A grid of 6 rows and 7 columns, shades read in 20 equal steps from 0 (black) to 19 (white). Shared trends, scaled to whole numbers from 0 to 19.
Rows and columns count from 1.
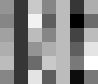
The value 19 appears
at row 5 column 7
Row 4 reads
13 4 11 13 14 7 17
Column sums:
70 24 83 62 84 26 80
